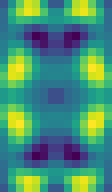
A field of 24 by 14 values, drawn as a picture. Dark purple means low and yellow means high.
No overall slope runs across the table. There is no seam. On average the colour sits 50% of the way up the scale. Its left and right halves mirror each other, and so do its top and bottom. The centre is the smoothest part.
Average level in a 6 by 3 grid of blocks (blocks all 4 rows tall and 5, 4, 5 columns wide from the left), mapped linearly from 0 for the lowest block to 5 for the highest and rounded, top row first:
434 | 303 | 525 | 525 | 303 | 434
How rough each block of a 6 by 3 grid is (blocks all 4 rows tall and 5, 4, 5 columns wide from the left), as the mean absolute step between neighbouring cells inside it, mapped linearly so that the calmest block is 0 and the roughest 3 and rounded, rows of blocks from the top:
333 | 313 | 202 | 202 | 313 | 333
